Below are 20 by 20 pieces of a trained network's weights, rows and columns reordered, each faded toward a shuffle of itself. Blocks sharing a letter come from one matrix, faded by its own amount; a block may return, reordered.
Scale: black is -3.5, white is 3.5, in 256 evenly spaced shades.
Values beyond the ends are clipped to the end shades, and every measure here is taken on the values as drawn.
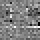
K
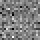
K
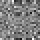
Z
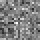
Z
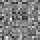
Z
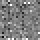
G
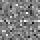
G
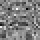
Z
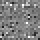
G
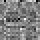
Z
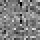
K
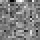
Z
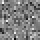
G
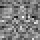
Z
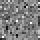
G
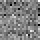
K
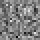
Z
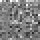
K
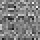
Z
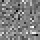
G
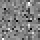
G
